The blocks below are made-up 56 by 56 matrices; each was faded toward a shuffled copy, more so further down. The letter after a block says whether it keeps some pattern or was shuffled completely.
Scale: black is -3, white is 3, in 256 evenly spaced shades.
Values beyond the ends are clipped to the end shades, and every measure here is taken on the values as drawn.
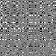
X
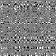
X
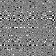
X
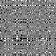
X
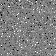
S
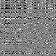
X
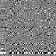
X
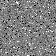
S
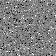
S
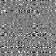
X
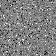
S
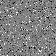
S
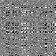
X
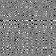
X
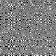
X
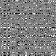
X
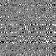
X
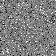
S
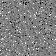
S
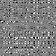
X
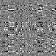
X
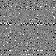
X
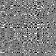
X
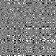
X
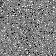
S
